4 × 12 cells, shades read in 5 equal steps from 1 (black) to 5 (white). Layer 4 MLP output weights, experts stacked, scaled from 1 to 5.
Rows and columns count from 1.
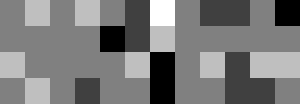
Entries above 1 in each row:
11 11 11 11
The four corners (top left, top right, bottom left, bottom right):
3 1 3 3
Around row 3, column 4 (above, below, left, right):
3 2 3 3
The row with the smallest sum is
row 4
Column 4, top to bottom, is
4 3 3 2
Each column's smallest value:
3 3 3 2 1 2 1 3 2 2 2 1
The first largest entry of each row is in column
7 7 1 2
